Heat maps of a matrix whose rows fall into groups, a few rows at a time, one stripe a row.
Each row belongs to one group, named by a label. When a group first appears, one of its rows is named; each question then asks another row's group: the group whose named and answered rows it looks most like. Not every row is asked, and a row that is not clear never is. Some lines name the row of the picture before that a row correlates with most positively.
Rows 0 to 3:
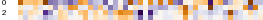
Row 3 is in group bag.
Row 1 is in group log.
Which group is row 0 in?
bag
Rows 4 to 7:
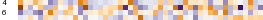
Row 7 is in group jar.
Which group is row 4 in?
bag
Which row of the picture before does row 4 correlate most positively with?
0
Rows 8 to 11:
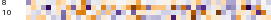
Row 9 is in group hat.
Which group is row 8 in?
hat
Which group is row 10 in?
log
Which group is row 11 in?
bag
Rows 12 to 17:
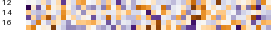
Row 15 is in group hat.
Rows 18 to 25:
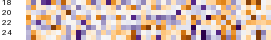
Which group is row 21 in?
log
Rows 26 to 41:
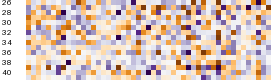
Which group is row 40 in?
bag
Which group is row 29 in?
bag
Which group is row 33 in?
log
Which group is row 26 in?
log
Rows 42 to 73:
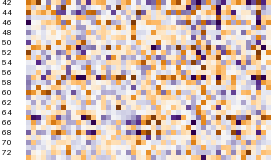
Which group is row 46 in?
jar
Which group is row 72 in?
jar
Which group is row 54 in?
hat
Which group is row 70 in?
hat
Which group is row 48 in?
jar
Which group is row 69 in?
bag
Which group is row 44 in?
bag
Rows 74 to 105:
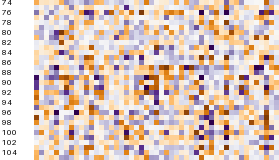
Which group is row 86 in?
log
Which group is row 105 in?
bag
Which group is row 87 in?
hat
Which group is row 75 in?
log
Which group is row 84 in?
bag
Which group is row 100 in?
log
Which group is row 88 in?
hat
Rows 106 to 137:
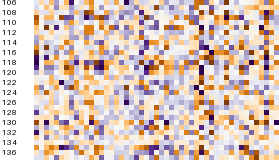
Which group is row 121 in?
log
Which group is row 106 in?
log
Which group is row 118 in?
jar
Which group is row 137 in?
jar
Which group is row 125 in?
log
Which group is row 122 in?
bag
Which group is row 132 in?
jar
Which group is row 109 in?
bag
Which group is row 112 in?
log
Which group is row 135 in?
bag
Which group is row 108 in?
log
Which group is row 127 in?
jar
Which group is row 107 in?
jar
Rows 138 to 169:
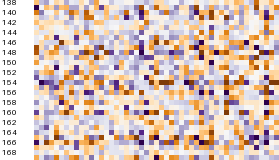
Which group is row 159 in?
log
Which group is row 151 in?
jar
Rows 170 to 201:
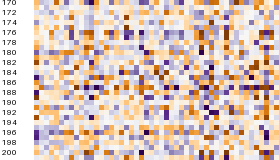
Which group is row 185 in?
jar
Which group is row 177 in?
log
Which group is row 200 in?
log
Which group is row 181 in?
bag
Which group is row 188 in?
jar
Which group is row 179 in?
log
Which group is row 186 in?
log
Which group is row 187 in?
hat
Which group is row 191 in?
hat
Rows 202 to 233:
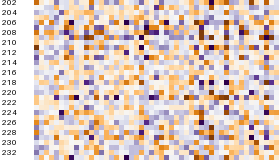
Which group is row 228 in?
log
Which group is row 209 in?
log
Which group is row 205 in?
hat
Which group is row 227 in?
jar
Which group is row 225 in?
bag
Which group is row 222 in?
log
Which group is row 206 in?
log
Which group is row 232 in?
jar
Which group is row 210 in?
bag
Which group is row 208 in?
bag
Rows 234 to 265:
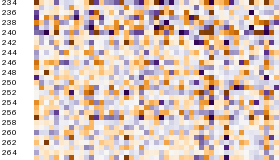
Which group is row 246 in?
bag
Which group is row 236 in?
jar
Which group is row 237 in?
jar
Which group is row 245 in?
jar
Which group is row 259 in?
log
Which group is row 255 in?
bag
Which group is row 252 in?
log
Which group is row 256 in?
hat
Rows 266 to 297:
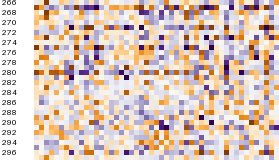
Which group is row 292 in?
bag
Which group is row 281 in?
log
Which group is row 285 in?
log
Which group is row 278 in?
bag
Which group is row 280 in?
bag
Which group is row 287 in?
log
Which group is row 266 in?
hat
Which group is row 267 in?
hat
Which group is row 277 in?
hat
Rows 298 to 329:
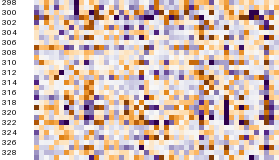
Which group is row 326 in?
jar
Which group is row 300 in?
jar
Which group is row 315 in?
log
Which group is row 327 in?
log
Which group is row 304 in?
bag
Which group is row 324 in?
hat
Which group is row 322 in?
bag
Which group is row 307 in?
bag
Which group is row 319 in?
bag
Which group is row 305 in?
log
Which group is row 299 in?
jar
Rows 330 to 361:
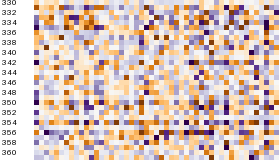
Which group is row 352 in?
jar
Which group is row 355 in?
log
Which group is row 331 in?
bag
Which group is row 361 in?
jar
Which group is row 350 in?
jar
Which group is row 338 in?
log
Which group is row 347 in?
hat
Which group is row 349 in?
jar
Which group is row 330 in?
log
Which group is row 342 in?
jar
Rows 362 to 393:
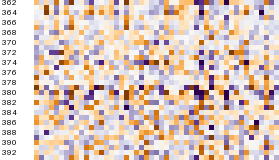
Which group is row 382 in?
bag
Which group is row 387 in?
jar
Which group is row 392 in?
bag
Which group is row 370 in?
bag
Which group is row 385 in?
bag
